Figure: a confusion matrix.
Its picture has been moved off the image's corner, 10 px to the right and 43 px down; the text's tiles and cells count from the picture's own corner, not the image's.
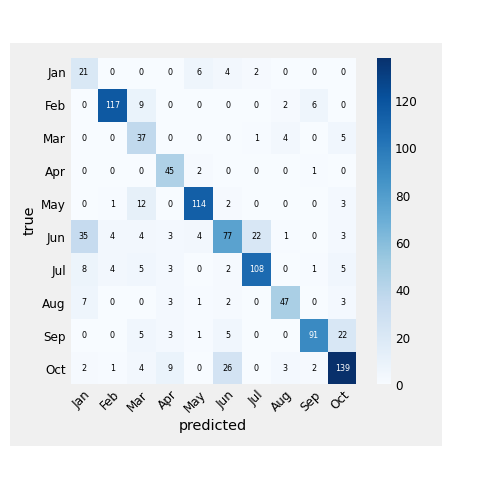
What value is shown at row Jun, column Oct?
3
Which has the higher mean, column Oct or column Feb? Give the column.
Oct
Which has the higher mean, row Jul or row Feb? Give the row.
Jul
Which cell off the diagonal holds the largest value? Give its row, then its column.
Jun, Jan
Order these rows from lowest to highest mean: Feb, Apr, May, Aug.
Apr, Aug, May, Feb
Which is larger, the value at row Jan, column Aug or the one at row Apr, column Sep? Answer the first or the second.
the second
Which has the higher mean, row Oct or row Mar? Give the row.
Oct
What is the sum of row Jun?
153
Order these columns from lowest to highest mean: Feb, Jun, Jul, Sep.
Sep, Jun, Feb, Jul
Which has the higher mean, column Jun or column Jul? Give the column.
Jul
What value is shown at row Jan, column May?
6
